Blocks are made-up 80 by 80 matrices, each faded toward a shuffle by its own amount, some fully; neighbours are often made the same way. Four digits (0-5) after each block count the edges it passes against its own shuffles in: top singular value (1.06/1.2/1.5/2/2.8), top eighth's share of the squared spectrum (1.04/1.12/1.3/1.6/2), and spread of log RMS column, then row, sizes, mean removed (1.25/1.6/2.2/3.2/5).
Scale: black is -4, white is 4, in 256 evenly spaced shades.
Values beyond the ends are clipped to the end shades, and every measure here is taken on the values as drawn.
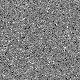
0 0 0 0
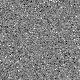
0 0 0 0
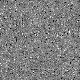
2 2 0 1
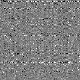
4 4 1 3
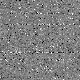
3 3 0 2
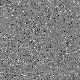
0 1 0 1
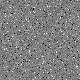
0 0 0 0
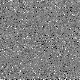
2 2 0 2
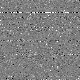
3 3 0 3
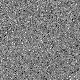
0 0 0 0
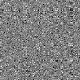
4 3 2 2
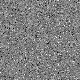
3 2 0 0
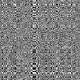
5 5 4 3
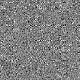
4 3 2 2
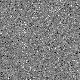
2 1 0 0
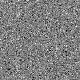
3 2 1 0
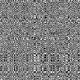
5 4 3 3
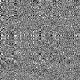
4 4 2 2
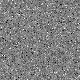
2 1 0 0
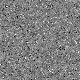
0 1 0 0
